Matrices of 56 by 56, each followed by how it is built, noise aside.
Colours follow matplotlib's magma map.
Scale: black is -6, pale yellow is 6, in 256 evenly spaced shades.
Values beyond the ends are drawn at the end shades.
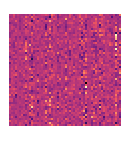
uneven columns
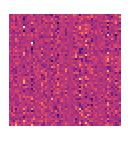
uneven columns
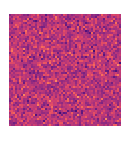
noise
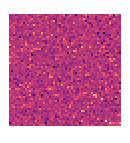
noise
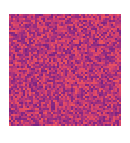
noise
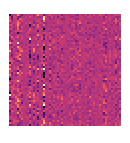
uneven columns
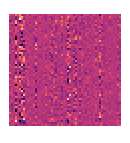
uneven columns
